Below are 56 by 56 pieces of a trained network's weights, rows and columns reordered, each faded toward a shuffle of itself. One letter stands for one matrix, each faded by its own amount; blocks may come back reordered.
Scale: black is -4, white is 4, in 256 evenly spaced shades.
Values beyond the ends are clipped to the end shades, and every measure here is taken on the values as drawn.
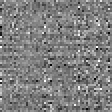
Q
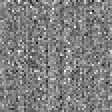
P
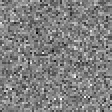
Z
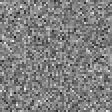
Z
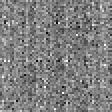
P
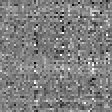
Q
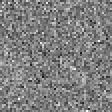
Z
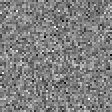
Z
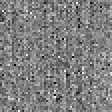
P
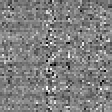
Q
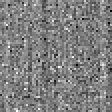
P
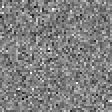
Z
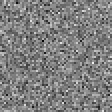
Z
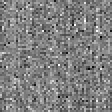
P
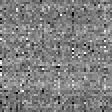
Q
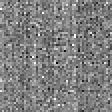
P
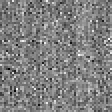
P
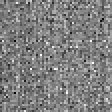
P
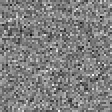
Z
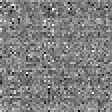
Q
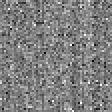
P
